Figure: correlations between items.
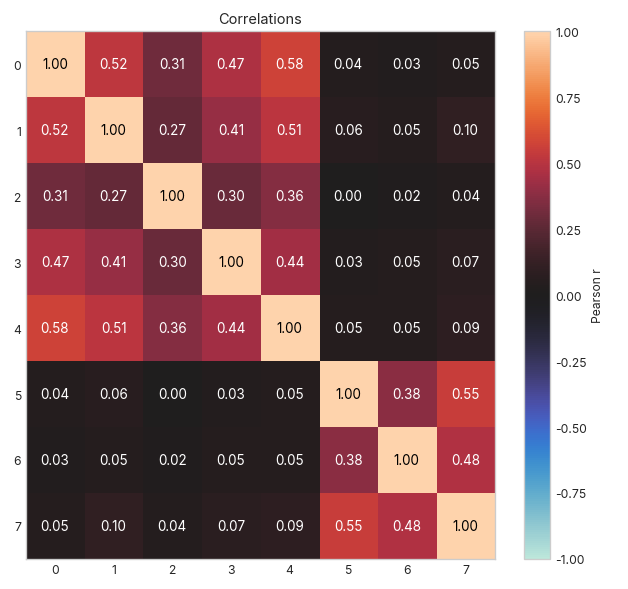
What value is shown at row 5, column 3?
0.03
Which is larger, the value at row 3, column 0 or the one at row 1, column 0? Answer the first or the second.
the second
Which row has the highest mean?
4
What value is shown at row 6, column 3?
0.05
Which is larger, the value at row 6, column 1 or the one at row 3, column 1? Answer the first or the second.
the second
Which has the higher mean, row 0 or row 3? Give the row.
0
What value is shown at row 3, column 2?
0.30
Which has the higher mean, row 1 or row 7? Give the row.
1
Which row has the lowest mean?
6
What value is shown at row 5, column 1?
0.06
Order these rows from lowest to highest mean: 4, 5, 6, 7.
6, 5, 7, 4
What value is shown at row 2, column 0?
0.31
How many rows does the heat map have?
8
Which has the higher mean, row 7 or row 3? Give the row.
3
